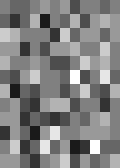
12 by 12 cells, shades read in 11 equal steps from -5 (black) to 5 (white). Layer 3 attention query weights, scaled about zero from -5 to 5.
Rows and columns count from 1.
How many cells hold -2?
15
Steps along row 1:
down same up up down up down up same down up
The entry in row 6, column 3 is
1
